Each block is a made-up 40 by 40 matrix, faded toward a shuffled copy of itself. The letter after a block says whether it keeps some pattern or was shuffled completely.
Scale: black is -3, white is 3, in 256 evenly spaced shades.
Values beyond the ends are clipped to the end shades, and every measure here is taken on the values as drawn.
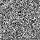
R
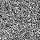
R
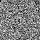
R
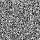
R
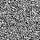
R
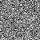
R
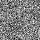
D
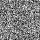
R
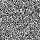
R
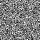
D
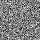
D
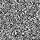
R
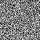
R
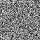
R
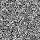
D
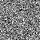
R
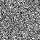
D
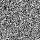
D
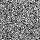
D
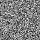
R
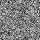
R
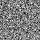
D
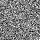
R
